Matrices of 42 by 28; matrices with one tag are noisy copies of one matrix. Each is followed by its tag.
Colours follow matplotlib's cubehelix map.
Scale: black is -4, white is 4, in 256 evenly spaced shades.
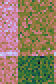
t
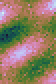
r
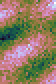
r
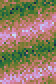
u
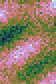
r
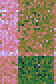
t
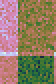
t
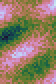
r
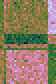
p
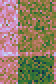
t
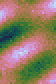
r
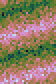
u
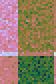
t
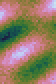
r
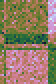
p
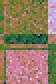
p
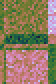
p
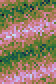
u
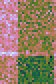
t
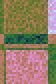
p
